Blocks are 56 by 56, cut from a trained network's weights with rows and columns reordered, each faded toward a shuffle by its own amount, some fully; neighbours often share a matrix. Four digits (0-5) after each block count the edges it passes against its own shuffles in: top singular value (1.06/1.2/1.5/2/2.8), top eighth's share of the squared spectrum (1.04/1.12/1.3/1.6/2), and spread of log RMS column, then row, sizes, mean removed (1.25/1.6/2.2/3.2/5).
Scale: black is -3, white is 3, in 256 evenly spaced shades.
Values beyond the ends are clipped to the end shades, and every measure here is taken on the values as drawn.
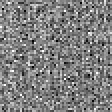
2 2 0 0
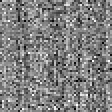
3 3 0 2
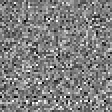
2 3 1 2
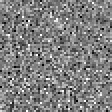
0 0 0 0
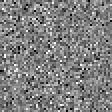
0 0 0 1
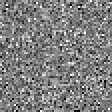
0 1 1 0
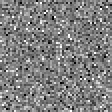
0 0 0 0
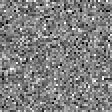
1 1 0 1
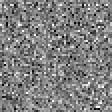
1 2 0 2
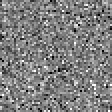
0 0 0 0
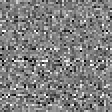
3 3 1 3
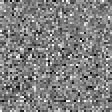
2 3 0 2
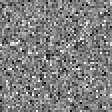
1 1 0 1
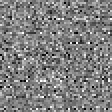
2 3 0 3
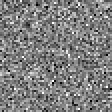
0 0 0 0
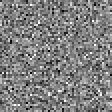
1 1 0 0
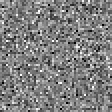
0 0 0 0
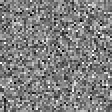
0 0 0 0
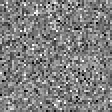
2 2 0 0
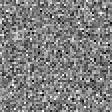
0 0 0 0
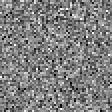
1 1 0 0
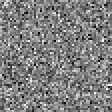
0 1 0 0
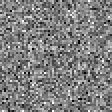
2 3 1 1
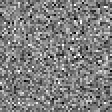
2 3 1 1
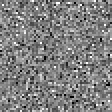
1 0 0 0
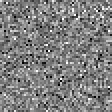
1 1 1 1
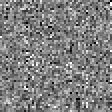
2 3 3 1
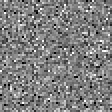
1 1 1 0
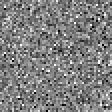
2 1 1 0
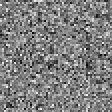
3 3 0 0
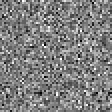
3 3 1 1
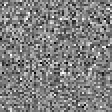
3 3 0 2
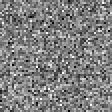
0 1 0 0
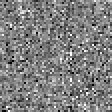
2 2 1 0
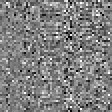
3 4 3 1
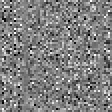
3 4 4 0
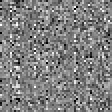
3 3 3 1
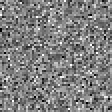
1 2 1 0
